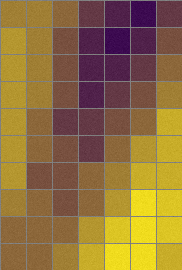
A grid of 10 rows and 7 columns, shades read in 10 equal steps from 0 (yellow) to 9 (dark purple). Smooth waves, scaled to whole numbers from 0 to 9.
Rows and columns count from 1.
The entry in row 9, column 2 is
5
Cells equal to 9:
2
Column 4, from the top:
7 8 8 8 7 7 5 5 3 2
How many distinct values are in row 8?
6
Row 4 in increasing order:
3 4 4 6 6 7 8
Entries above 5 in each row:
4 5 4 4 3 2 2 1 0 0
